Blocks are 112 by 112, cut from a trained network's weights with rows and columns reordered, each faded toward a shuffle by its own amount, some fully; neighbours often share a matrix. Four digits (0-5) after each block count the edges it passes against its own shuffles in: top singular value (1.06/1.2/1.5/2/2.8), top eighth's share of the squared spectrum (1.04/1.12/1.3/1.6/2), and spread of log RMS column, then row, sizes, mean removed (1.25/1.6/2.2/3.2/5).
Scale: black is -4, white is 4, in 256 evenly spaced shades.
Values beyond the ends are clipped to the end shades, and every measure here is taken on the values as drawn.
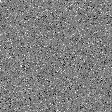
0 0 0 0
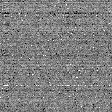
4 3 1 2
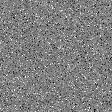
0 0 0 0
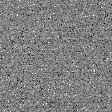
1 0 0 0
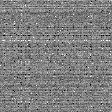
4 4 3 2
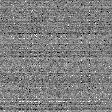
4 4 2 2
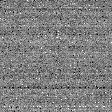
4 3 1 2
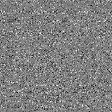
3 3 0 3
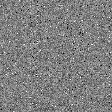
3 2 1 1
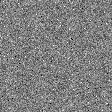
1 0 0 0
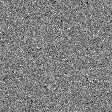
0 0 0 0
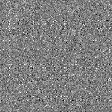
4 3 1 3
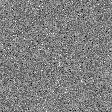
0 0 0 0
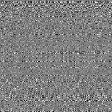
4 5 0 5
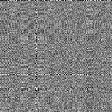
5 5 2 3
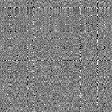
4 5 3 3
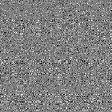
4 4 1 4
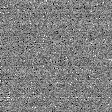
3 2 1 0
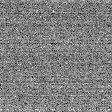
3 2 1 1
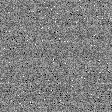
2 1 0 0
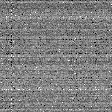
4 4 2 2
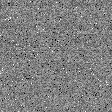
1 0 0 0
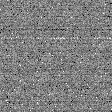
3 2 0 1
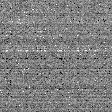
4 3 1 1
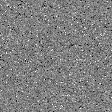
2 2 0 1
